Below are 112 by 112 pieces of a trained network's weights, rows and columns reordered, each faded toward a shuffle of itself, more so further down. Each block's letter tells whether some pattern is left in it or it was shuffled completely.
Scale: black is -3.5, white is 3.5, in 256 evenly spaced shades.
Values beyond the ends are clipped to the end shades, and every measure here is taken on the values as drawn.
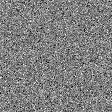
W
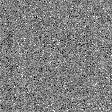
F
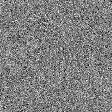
F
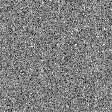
F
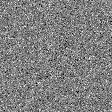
W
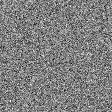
W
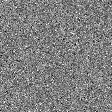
W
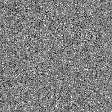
F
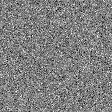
W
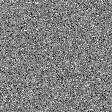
W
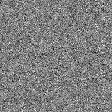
F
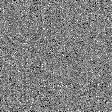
F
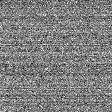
F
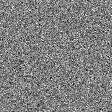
W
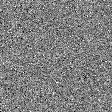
W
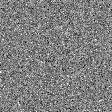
W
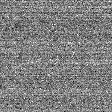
F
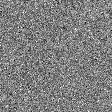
W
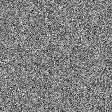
F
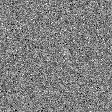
F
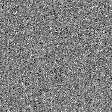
F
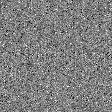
F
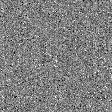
F
